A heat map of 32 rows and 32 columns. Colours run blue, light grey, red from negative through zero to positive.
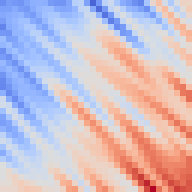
Mirror symmetry: none. Grain: diagonal, down to the right. Lone odd cells: none. Slope: up to the bottom right. Ninth with the highest average: bottom right.
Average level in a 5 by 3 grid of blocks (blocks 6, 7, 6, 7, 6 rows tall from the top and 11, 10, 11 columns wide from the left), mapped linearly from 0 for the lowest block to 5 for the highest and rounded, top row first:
0 1 2
0 3 3
1 2 4
1 3 4
2 3 5
